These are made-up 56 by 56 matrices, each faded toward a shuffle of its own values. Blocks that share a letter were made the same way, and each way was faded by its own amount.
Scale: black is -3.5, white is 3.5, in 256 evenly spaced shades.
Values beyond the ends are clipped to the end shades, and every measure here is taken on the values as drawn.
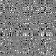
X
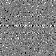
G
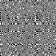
X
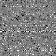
G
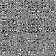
G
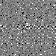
G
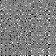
X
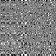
X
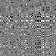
X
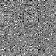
G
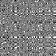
X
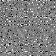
G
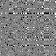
X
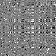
X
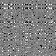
X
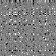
X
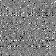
G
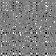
X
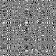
X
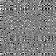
X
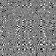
X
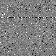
G
